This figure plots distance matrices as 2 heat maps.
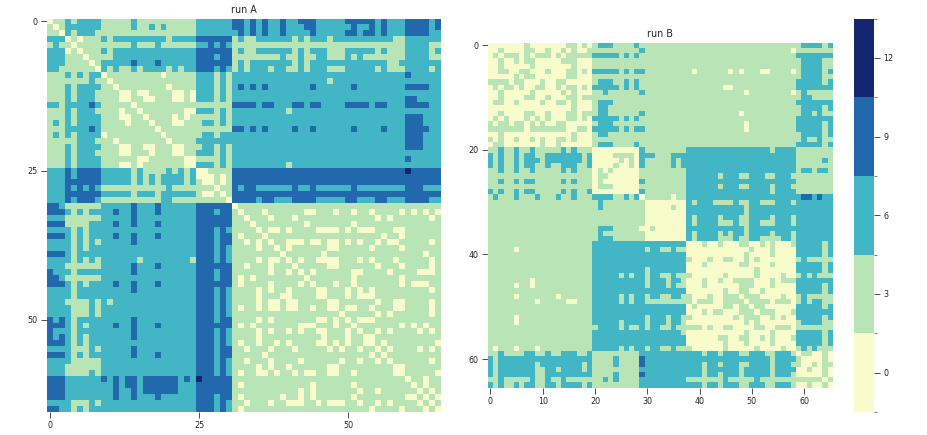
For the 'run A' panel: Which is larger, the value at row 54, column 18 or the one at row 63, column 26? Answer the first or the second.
the second
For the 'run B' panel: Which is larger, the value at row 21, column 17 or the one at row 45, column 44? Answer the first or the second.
the first
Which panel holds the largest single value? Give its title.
run A
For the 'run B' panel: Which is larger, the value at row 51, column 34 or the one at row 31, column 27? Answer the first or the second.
the first
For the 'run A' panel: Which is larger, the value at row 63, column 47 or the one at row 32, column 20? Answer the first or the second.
the second
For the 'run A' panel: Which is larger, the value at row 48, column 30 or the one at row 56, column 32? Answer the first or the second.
the first
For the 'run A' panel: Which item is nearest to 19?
9
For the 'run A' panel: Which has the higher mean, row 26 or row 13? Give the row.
26
